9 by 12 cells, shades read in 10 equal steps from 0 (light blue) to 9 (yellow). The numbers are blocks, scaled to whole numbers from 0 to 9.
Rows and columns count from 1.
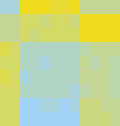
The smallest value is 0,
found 9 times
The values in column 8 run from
0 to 9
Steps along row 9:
same down same same same same same up same same down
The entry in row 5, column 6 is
2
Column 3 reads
9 6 6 2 2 1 2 0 0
